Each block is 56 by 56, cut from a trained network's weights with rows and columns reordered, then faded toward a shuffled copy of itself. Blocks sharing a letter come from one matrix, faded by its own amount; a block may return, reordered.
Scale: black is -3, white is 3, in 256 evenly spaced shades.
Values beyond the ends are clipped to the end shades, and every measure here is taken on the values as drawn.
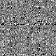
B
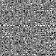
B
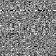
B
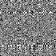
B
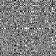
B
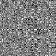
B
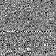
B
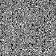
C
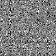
C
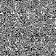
C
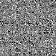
C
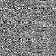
B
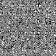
C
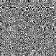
B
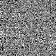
C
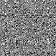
C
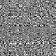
B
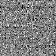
C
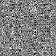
B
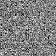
C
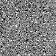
C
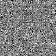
C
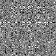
B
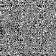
C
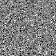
C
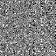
C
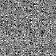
C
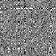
B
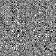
B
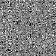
C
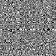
B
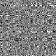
B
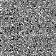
C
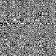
B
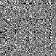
B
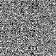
C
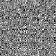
B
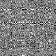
B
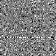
B
